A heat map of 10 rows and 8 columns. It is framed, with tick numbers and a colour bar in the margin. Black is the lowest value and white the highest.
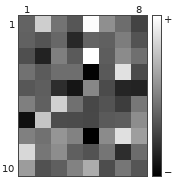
There is no overall slope. Neither half mirrors the other. No seam splits the table. Values change most from cell to cell in the top middle. On average the colour sits 40% of the way up the scale. The top right is the smoothest part.
